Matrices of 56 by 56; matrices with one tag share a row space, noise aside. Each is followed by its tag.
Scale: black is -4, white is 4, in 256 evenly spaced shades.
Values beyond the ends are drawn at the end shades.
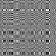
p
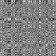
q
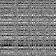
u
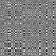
q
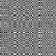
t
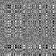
q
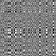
q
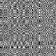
t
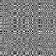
t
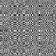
t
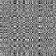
t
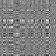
p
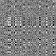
q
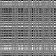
u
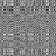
p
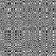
q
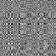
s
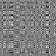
p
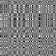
t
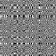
t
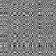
t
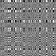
q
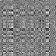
p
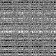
u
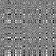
q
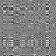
p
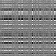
u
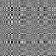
s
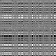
u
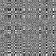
q
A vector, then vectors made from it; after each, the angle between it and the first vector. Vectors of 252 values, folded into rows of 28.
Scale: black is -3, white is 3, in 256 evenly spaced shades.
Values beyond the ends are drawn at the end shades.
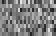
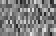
nearly opposite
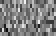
partly aligned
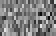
partly opposed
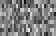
partly opposed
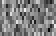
partly opposed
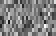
partly opposed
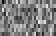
partly aligned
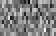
partly opposed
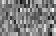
nearly opposite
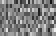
nearly opposite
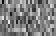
partly aligned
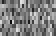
partly aligned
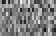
nearly parallel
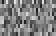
partly aligned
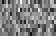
nearly parallel
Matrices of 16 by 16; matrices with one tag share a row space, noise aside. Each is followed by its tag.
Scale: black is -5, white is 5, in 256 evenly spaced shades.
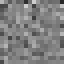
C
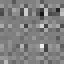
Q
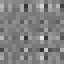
Q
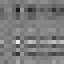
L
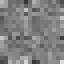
C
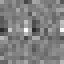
C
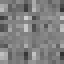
C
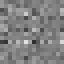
C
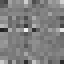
C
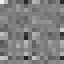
C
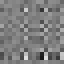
Q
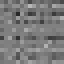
L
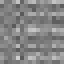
L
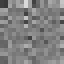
C
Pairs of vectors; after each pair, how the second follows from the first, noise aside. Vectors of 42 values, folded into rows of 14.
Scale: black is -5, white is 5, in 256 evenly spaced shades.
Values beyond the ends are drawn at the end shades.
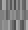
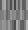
copied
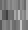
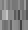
negated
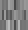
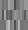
copied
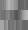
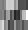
scaled up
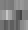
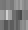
copied
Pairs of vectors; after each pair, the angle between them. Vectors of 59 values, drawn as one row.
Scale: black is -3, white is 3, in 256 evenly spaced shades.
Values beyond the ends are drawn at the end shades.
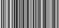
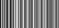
nearly opposite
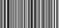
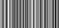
nearly opposite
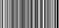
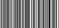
partly opposed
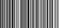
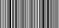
orthogonal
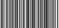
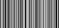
nearly opposite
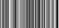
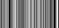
nearly opposite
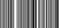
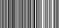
orthogonal
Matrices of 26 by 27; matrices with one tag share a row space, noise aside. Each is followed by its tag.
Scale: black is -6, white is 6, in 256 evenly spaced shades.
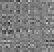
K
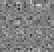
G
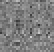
G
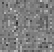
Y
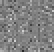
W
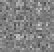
G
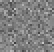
W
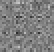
G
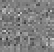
K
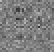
G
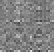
G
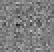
G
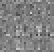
G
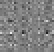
W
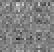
G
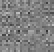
K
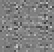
Y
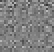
W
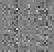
Y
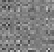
K
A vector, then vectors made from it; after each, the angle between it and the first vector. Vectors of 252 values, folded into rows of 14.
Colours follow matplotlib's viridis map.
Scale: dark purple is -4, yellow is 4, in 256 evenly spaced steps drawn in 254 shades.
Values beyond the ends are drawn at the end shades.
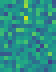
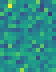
partly opposed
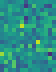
partly opposed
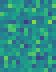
partly opposed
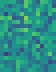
nearly parallel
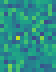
partly aligned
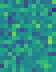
partly opposed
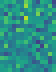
nearly parallel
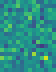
orthogonal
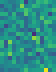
partly opposed
